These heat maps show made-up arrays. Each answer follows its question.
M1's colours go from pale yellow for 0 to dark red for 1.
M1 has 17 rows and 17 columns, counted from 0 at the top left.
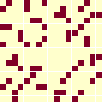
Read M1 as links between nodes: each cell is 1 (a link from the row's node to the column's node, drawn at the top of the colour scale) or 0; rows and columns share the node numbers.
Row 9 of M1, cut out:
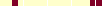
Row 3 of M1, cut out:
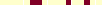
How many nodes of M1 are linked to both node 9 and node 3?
0
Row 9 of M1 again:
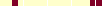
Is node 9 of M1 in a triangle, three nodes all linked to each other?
yes
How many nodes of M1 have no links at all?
1
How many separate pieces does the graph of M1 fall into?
2
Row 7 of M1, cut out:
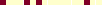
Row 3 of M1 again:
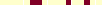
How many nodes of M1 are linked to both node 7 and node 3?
2
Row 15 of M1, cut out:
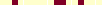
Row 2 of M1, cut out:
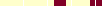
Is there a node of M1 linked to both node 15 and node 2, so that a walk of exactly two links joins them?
yes
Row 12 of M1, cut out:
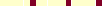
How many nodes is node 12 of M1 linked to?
3
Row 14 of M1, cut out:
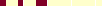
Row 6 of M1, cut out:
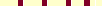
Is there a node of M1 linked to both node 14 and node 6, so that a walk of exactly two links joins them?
yes
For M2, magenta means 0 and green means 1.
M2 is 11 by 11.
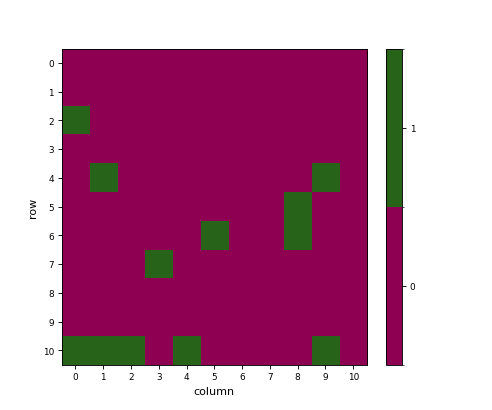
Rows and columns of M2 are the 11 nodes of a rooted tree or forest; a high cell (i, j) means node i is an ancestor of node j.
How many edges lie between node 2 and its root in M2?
1
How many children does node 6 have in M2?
1
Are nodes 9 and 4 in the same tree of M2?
yes
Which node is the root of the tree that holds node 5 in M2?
6
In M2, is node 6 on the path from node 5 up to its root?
yes
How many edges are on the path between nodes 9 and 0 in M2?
4
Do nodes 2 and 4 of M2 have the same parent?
yes
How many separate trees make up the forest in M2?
3
